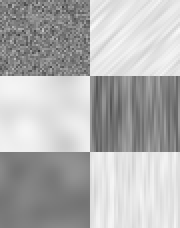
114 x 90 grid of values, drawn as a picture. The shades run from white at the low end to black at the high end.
The table splits into 3 rows of 2 panels. Panel 1,1: middling, fine-grained. Panel 1,2: very low, slanting up to the right, faint in contrast. Panel 2,1: very low, smooth, faint in contrast. Panel 2,2: middling, streaked downward. Panel 3,1: middling, smooth, faint in contrast. Panel 3,2: very low, streaked downward, faint in contrast.
